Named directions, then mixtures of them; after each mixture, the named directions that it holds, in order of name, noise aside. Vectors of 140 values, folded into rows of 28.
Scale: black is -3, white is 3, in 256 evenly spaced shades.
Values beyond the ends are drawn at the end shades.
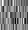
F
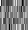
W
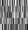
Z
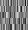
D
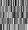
Z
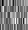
F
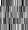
W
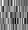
F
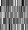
W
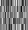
D, W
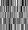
D, W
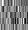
F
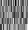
Z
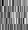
F, Z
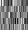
F, W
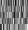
Z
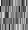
D, W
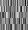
D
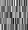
F, Z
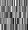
F, Z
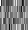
W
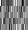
W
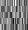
F, Z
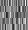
D
